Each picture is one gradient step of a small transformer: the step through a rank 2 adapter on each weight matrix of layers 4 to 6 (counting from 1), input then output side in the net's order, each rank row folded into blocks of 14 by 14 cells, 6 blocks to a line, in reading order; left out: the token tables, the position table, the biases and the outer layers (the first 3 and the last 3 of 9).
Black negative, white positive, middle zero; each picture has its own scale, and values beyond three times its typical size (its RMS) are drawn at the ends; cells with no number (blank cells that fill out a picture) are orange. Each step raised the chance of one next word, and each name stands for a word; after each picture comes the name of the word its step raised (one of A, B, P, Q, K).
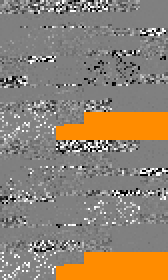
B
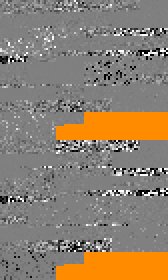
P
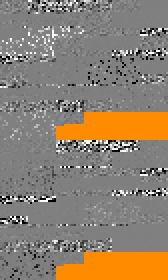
P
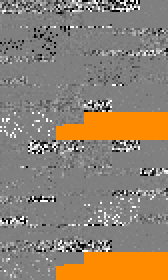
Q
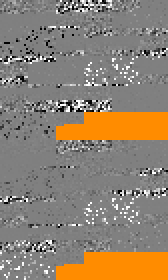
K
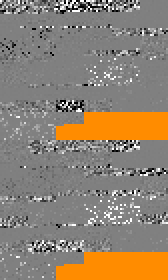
K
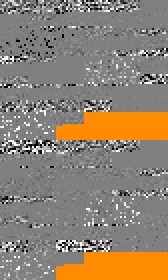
Q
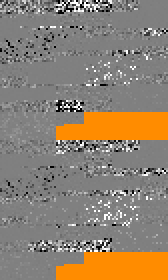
K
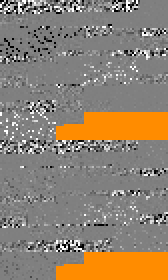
Q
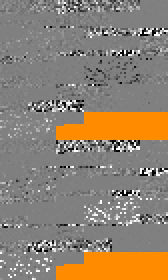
B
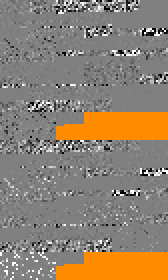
B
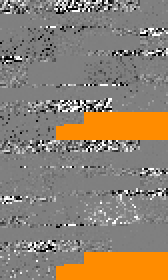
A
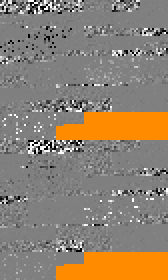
Q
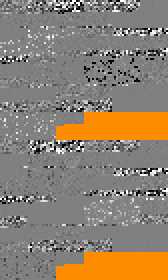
P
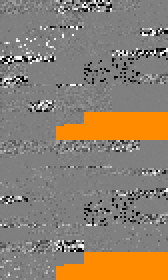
P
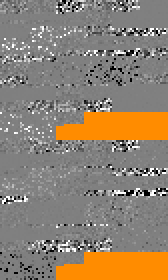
P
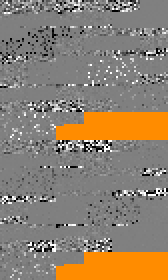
A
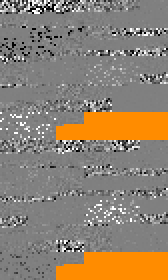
Q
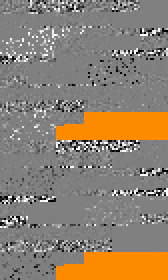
P
